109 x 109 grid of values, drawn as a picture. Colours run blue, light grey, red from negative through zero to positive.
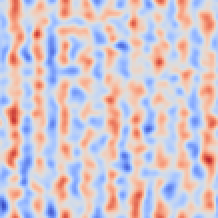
Histogram: bell-shaped. Average level on the scale: 50%. Stripes: upright, repeating 9 times. Seam: none. Lone odd cells: none. Slope: none.
